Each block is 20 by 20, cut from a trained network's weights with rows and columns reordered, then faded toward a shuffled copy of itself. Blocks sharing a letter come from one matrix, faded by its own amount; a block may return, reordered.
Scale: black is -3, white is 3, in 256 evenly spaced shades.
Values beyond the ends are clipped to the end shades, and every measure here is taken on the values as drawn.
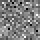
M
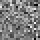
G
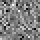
M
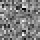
G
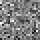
G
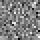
M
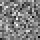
M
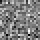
G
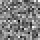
G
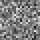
G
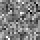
M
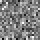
G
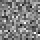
M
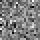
G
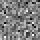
G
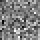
G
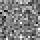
G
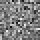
M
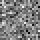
M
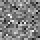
M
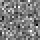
M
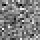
M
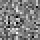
G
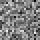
G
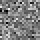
G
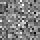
G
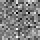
G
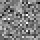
G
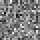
M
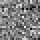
G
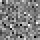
M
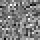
M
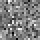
M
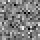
M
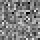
G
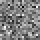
M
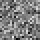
M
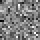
G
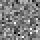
M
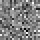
M
